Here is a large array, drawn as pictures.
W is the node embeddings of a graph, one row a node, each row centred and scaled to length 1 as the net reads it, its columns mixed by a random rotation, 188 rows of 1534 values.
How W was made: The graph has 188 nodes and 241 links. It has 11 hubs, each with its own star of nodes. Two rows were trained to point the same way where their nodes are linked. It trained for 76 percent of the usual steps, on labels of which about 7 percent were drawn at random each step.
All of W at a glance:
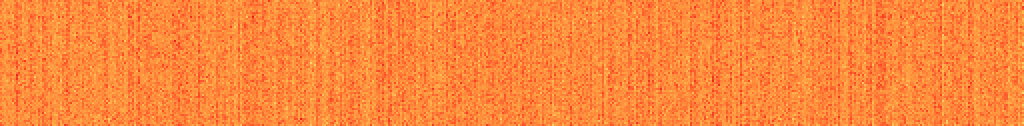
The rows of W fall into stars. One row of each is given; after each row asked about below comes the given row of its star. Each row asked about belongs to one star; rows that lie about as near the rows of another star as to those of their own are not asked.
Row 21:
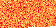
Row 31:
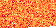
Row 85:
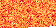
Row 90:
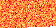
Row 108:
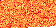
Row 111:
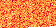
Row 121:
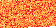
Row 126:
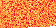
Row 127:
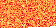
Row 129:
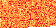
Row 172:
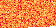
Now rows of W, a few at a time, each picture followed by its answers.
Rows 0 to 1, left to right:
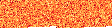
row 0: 127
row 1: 172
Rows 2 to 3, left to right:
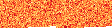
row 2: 121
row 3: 111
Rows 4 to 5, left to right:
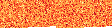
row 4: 90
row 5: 90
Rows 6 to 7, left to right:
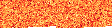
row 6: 172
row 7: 121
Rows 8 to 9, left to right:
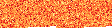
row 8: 111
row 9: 111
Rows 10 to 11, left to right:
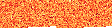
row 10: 127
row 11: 126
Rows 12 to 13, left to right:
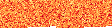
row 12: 126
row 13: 85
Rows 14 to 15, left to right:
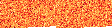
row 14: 108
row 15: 90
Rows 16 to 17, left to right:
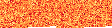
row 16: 111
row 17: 90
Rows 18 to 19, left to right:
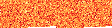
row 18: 31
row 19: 172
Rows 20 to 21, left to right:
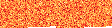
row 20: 90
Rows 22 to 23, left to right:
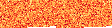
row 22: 126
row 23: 127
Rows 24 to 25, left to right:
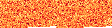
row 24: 126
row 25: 126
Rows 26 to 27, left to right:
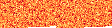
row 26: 121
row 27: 85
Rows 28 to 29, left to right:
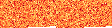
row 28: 172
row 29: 111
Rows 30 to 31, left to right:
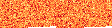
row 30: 21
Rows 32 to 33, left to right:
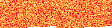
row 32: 90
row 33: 85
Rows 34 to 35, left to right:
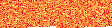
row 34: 108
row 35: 127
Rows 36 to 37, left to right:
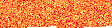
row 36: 172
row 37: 31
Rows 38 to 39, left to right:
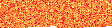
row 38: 21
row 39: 90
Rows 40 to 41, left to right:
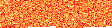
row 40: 111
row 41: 121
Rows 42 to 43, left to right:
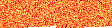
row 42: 127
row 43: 108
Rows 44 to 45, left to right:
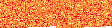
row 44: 129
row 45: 85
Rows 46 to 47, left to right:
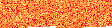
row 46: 126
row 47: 129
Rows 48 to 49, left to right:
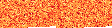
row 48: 127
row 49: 85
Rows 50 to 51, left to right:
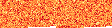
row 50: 126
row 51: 111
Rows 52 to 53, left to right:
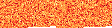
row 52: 172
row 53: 129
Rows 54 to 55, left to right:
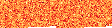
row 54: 90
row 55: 90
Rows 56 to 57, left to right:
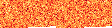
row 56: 111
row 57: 121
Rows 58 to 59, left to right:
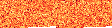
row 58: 108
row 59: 172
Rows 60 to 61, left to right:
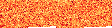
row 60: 127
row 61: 21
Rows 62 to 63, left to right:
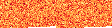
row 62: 127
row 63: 31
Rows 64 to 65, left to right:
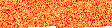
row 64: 21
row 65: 172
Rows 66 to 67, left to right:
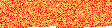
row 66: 31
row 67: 31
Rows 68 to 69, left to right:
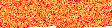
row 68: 172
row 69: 172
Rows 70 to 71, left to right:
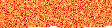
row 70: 90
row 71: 31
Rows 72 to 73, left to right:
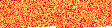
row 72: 108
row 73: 31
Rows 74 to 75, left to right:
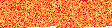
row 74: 172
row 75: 108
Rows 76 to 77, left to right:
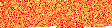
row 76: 85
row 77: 31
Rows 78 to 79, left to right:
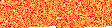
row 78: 108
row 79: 21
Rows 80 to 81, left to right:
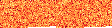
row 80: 108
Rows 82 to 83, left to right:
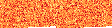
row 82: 127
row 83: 129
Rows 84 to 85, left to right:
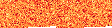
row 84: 121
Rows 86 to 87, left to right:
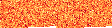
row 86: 85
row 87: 121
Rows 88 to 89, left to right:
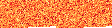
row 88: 127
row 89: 129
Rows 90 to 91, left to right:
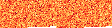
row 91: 31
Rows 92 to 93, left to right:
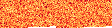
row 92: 172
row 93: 172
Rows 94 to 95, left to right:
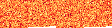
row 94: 108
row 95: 90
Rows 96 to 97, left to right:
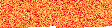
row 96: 129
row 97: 108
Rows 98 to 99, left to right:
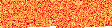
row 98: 126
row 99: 108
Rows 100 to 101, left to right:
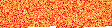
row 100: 31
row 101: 108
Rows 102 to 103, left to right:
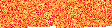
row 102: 31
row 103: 127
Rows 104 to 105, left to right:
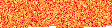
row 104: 121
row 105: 129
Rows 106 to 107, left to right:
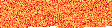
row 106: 127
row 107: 121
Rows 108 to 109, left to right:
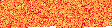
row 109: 126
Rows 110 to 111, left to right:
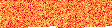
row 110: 108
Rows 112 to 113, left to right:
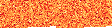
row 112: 111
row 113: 126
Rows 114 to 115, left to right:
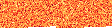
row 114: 121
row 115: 111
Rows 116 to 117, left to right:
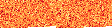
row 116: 31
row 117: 111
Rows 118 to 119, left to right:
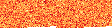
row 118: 21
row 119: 31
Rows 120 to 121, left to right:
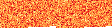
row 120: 121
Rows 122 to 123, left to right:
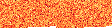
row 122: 111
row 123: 31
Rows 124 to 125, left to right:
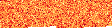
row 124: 108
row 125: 31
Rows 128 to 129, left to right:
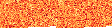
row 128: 111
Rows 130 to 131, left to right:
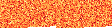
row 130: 129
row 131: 90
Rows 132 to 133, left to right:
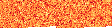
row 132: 21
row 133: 21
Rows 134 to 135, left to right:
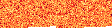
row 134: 172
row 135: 111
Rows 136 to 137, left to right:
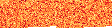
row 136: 31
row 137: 126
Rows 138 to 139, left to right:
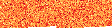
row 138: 90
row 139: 108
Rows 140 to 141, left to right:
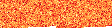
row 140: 85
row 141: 111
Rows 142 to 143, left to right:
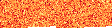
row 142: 108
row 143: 127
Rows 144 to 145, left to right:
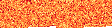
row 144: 85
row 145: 126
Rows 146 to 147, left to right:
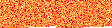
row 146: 129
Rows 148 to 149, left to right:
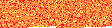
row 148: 172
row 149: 129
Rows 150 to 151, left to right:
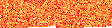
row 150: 31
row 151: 172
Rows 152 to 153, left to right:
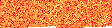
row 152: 108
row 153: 129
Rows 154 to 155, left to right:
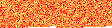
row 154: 111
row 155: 121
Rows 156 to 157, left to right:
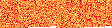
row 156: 31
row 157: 127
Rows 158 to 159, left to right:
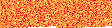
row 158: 90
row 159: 121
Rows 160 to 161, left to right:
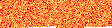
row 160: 108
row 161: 129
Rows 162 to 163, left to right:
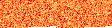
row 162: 172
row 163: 85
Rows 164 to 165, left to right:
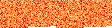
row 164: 31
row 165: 126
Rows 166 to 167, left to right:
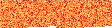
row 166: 129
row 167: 90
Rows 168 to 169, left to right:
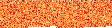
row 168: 21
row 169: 121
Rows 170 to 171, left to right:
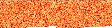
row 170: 172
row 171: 108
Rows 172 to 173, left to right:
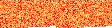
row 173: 127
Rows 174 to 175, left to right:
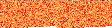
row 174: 108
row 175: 121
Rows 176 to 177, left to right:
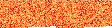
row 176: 21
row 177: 21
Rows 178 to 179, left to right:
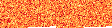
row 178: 85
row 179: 21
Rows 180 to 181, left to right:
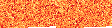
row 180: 90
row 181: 31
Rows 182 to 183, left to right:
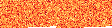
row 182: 126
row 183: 121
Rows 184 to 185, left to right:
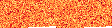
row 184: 108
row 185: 21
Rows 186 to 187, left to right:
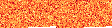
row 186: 121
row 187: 172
